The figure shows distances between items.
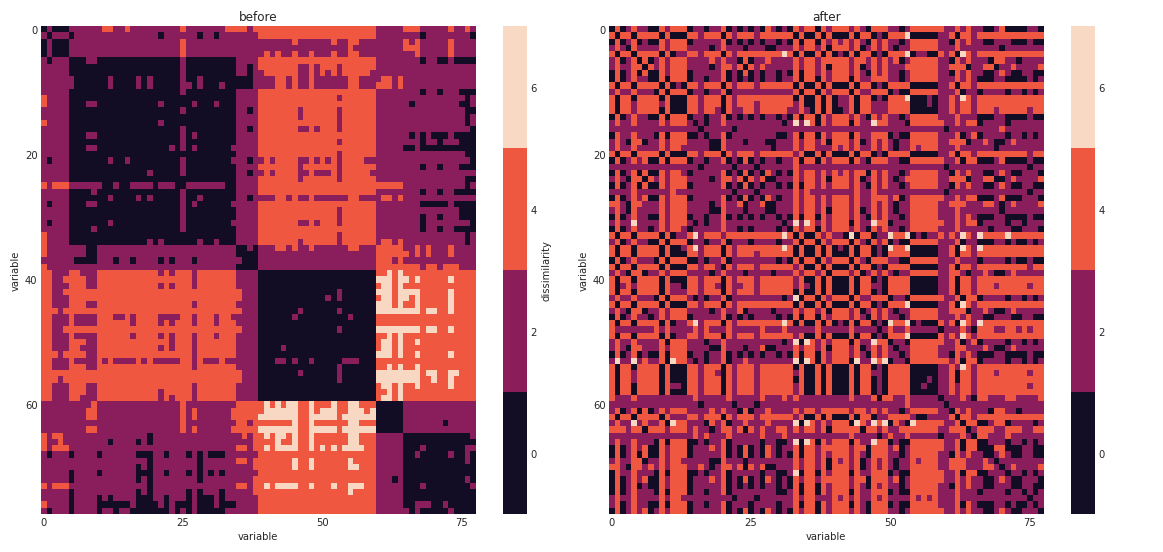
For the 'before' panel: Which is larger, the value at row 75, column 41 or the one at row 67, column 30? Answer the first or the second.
the first
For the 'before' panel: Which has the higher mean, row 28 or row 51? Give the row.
51
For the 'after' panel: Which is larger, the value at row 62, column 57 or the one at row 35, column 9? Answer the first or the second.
the first
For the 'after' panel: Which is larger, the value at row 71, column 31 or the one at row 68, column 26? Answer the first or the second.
the second
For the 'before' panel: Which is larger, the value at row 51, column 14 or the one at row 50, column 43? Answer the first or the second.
the first
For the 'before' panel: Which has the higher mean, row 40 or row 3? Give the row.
40
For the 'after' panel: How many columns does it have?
78
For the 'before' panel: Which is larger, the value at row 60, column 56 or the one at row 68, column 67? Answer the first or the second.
the first
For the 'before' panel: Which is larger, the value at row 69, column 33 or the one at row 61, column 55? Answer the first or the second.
the second
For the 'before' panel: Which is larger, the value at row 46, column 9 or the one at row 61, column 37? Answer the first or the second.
the second
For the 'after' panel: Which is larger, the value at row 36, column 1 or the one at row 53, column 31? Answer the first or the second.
the second
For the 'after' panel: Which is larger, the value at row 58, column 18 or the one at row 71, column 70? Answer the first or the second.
the first
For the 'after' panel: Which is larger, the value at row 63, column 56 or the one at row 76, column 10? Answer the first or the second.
the first
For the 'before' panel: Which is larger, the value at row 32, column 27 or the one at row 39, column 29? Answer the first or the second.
the second
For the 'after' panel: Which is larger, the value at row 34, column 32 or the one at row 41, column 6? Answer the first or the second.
the second
